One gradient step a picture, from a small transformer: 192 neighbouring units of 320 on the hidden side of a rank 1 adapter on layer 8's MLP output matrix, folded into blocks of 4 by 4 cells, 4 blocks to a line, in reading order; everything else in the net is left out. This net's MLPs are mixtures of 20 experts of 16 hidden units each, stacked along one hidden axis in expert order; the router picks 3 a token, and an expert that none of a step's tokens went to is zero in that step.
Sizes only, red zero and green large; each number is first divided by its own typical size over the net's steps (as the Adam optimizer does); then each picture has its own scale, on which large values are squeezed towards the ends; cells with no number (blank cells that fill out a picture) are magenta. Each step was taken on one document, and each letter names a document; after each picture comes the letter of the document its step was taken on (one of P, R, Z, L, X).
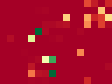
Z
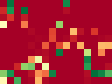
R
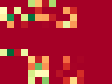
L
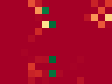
Z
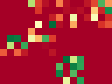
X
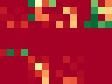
L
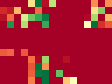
L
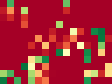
R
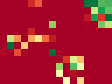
X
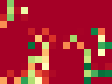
R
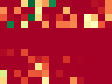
L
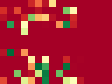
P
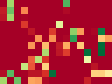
R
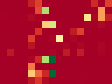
Z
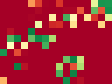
X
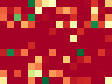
L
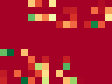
P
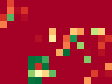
R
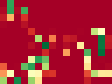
R
